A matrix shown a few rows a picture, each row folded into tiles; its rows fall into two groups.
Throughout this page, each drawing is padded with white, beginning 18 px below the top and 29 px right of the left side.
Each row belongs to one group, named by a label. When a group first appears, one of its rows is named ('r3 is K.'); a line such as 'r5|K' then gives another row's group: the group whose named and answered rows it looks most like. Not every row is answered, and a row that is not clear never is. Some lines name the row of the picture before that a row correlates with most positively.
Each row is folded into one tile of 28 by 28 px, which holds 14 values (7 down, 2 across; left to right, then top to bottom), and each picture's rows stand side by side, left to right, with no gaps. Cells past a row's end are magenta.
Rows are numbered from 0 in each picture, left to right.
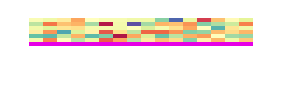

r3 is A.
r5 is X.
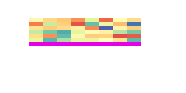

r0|A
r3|A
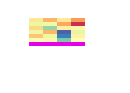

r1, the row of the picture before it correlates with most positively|1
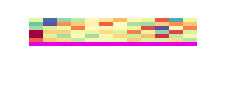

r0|A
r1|X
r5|X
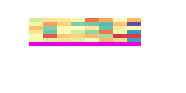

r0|X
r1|A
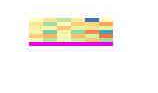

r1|X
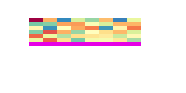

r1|X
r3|X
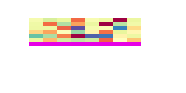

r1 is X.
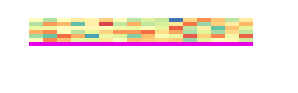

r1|A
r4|A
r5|X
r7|X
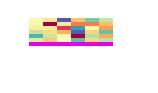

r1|X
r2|X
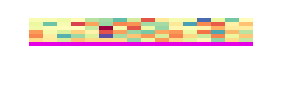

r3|X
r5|A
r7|X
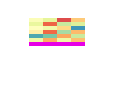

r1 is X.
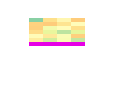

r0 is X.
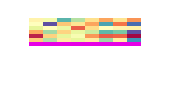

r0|A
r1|X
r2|A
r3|A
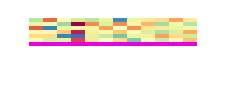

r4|A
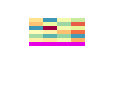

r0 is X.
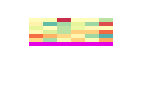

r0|A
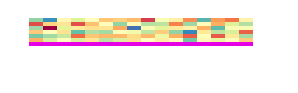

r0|X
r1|X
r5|A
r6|X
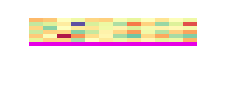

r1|A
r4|A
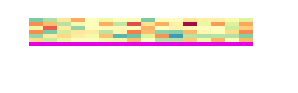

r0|X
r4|X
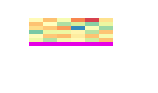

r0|A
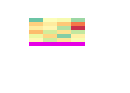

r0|X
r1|X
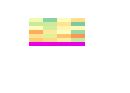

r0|A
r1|A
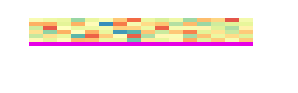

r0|X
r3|A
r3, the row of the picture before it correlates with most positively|1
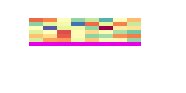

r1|A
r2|X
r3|A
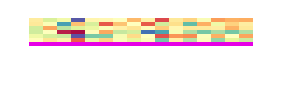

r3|A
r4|A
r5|A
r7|A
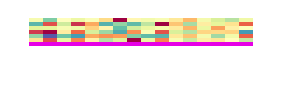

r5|A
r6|X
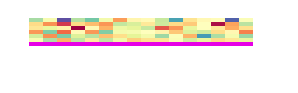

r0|X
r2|X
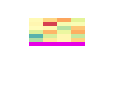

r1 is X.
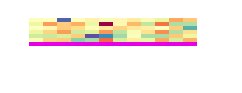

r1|X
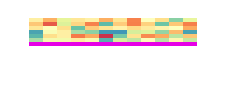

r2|A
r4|A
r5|X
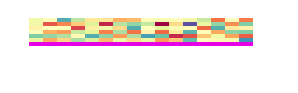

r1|X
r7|A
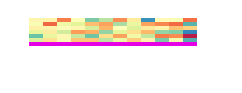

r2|X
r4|X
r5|A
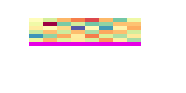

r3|X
